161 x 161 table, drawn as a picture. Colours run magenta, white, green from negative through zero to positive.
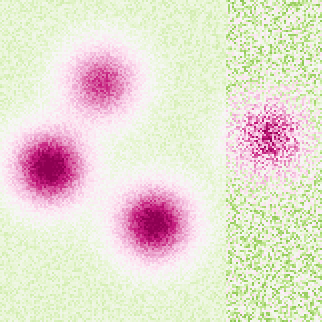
The ninth with the lowest average is the middle left. The left part is calmer, up to a seam about 70% of the way across. On average the colour sits 50% of the way up the scale. Four dips sink into the field.
